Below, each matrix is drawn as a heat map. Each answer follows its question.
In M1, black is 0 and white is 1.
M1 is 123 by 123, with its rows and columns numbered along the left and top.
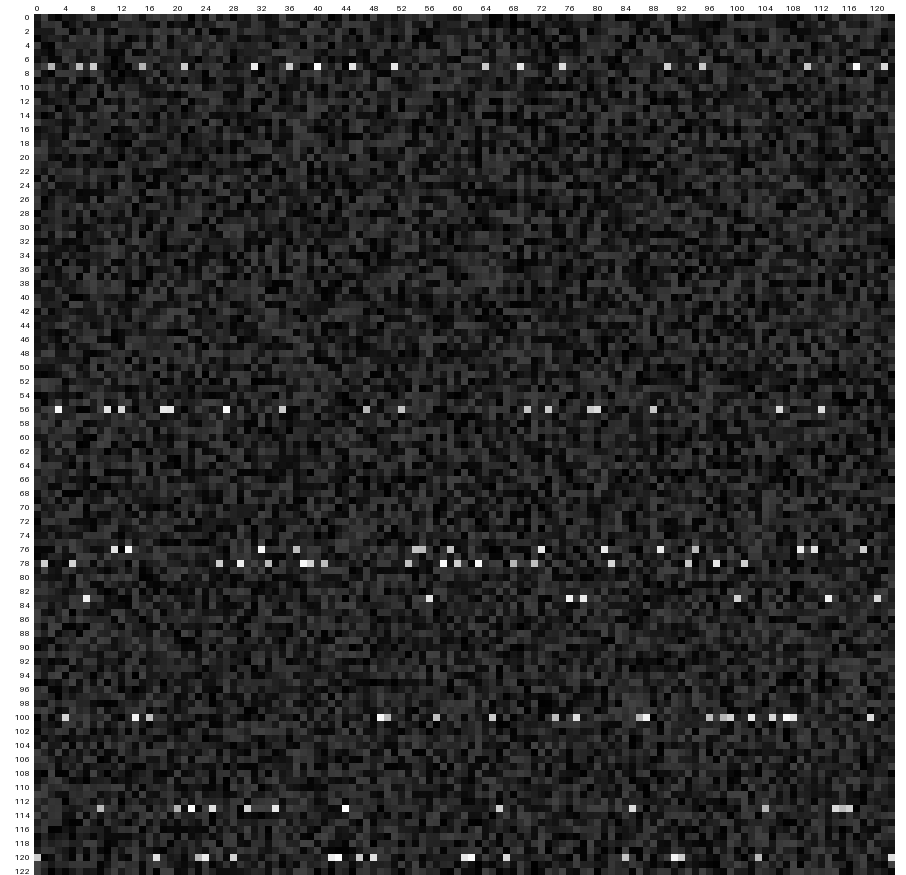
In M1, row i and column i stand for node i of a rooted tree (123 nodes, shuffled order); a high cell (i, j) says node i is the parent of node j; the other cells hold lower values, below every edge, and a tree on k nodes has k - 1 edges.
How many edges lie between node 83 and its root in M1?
0
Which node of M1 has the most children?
100
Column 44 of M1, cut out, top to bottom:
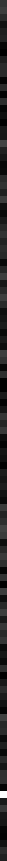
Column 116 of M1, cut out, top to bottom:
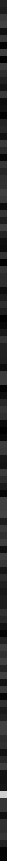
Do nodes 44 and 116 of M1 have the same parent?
yes
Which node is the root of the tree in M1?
83
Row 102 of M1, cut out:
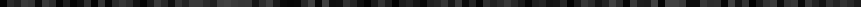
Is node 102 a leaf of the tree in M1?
yes
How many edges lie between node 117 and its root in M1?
2
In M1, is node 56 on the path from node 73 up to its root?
yes
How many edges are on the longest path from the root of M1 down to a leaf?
2
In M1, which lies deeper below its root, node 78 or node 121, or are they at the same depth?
node 121
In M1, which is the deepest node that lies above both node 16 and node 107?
100
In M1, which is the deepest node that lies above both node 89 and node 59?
76
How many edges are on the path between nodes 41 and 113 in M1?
3
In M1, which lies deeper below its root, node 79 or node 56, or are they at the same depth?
node 79
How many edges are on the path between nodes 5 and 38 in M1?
2
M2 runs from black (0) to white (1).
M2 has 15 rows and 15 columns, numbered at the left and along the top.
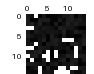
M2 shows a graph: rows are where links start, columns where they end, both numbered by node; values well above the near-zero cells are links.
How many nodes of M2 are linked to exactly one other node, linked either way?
1
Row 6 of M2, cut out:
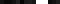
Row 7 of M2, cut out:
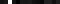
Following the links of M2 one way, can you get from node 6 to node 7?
yes
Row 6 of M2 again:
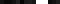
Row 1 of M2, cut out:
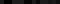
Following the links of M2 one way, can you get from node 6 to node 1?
yes
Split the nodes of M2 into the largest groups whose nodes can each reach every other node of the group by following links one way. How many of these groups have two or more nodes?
0
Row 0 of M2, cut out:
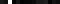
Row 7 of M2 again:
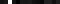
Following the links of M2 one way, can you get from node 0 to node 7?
no
